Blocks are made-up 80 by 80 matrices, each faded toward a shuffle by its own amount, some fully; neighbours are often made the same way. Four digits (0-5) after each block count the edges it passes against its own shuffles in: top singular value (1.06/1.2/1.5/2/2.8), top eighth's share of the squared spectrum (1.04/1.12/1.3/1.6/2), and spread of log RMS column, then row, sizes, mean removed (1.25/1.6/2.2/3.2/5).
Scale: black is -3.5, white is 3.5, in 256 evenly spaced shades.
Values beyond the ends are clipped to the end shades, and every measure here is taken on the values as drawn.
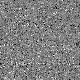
0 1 0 1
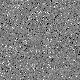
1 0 0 0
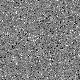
0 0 0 0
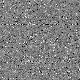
2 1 0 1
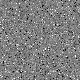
0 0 0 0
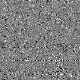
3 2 0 2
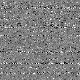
3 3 0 3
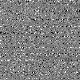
3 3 0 3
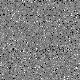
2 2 0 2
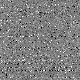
2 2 0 2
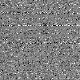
3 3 0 3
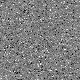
0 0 0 0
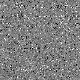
2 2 0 2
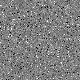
1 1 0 1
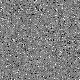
0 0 0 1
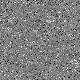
1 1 0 1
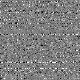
3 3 0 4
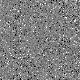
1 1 2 0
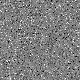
0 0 0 0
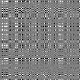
5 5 4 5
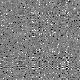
4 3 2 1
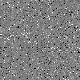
3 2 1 1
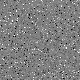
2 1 0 0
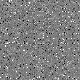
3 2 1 1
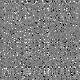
4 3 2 2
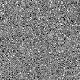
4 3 1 1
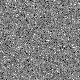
0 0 0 0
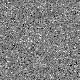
2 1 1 0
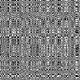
5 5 4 4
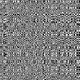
5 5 3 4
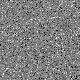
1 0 0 0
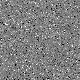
1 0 0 0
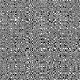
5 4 3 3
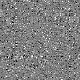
3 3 1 1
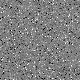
0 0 0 0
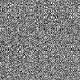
4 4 2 2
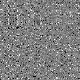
4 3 1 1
